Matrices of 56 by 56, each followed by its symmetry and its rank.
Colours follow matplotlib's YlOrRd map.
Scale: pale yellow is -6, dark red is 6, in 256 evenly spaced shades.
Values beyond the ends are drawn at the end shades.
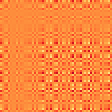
symmetric, rank one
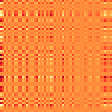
neither, rank one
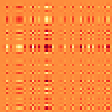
symmetric, rank one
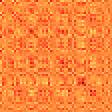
symmetric, rank three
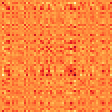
symmetric, rank three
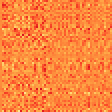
neither, rank five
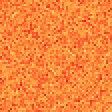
symmetric, full rank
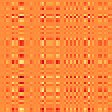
neither, rank one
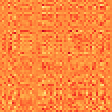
neither, rank five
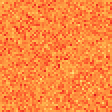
symmetric, full rank
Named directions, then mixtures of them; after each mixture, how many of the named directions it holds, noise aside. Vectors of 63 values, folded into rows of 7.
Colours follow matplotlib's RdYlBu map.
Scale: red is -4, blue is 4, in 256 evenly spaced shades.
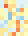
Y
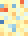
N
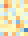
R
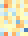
one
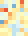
two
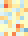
two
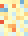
one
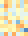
one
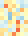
one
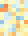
two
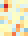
three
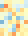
two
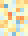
one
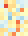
one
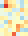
two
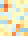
three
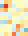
three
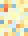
two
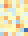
one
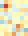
three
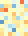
one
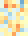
three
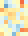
three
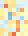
one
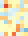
two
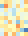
one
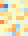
three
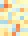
three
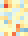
two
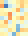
two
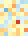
three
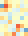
three
